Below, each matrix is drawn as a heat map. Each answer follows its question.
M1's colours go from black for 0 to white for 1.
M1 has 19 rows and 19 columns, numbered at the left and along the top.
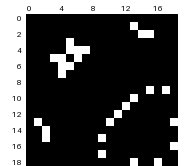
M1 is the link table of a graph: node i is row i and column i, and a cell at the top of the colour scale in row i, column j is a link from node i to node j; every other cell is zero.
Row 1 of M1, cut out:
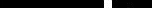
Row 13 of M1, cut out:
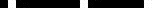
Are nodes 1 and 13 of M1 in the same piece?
yes
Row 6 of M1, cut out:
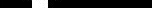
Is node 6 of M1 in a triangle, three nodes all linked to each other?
yes
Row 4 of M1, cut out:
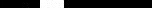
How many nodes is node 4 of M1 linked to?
3
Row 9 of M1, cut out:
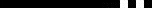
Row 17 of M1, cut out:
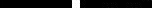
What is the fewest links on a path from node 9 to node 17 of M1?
1
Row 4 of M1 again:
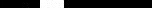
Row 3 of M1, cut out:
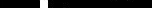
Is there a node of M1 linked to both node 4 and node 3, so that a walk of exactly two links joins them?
yes
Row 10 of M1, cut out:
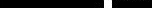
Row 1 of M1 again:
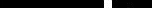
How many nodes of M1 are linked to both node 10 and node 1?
1
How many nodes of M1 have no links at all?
2
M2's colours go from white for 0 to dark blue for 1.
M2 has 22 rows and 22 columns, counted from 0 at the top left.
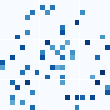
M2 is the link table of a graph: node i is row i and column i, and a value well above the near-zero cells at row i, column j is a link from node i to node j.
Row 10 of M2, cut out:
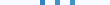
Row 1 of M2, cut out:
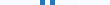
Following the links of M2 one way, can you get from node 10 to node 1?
no
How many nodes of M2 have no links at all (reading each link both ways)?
0
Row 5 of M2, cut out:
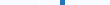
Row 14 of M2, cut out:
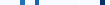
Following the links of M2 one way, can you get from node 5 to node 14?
no
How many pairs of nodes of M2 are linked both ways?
2
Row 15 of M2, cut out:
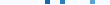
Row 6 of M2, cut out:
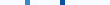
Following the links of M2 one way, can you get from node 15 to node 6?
yes
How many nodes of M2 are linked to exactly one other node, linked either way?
0
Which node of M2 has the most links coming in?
node 12
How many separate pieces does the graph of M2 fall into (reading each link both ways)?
1
